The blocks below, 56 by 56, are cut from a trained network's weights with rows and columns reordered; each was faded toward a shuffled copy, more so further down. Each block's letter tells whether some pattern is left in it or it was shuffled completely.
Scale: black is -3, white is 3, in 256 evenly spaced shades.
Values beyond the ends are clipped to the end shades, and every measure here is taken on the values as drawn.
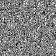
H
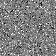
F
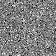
F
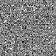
H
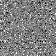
H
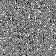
F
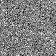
F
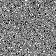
F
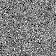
F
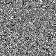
F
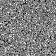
F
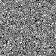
H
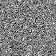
H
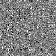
H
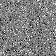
F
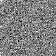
H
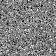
F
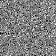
H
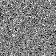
F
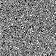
F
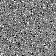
F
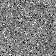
F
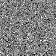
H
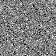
F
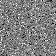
F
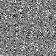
H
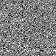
H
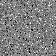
F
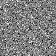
F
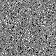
F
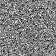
H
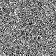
H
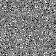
H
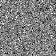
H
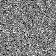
F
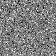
F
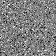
F
